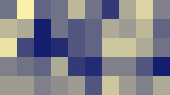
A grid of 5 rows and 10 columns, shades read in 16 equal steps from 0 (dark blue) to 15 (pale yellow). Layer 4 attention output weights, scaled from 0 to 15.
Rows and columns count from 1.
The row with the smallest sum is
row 4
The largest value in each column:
14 15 7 10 11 6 12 12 13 10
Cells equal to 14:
1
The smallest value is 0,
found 3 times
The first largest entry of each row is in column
2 1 1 4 7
